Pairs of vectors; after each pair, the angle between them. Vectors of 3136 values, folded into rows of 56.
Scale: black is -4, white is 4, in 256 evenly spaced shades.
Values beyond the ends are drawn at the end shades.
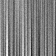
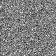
orthogonal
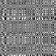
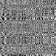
nearly opposite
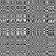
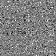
partly opposed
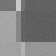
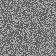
orthogonal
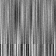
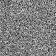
orthogonal
